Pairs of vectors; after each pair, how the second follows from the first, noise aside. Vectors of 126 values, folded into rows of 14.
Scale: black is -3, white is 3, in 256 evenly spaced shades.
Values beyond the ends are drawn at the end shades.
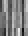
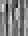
wrapped around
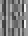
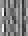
reversed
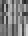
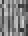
wrapped around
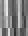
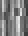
wrapped around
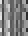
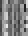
wrapped around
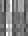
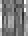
wrapped around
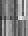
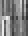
reversed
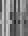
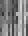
reversed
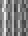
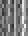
reversed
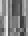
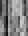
negated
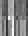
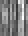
wrapped around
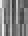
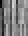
negated
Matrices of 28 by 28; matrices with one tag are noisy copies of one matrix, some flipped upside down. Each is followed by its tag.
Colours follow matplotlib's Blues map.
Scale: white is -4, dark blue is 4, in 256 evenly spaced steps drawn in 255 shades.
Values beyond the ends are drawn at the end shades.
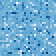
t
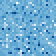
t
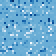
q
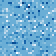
t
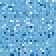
q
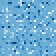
t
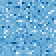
t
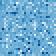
t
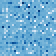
t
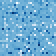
t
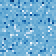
q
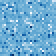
q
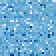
q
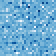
t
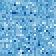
t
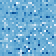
t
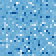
t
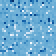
q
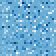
t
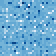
t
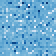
t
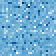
t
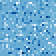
t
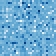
t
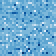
t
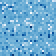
q
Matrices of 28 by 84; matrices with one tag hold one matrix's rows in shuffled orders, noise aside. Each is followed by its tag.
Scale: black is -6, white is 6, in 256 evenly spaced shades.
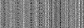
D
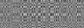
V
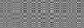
V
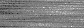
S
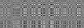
V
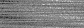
S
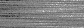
S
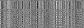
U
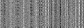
D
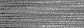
S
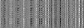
D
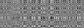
V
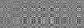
V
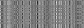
U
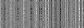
D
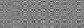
V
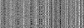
D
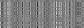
U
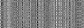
U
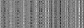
D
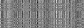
U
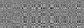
V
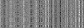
D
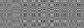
V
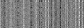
D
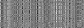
U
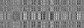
V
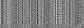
U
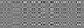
V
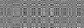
V
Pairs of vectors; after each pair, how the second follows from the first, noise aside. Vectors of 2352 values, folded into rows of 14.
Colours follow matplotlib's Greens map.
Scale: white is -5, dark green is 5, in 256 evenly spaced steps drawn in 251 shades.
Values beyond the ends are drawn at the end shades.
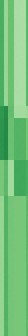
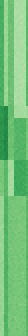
copied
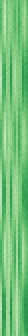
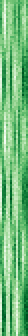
scaled up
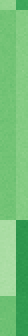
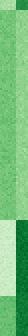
scaled up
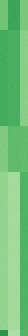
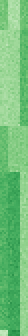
negated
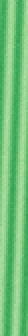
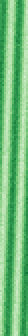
scaled up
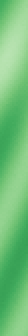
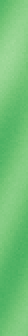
shrunk
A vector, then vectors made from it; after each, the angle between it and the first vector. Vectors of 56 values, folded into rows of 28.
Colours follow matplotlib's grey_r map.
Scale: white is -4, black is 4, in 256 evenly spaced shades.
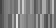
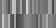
partly opposed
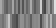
partly opposed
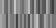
partly opposed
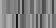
nearly opposite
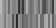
nearly opposite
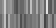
orthogonal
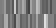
orthogonal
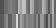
nearly parallel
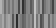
nearly opposite
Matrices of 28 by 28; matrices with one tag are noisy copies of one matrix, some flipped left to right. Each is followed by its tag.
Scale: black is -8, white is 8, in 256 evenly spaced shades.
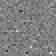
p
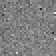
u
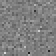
p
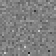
p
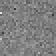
u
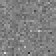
p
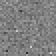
p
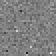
p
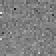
u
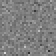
p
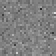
u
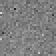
u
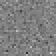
p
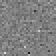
p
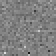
p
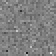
p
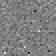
p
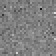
u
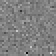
p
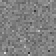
p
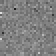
u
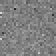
u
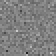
p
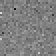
u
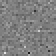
p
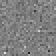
p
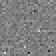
p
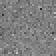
u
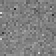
u
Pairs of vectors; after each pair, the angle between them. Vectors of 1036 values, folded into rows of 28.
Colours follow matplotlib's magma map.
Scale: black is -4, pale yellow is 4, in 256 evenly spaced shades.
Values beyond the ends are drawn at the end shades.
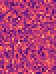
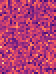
orthogonal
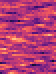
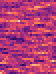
nearly opposite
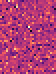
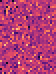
partly opposed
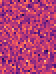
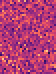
nearly opposite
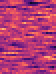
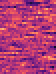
nearly parallel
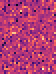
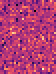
nearly parallel
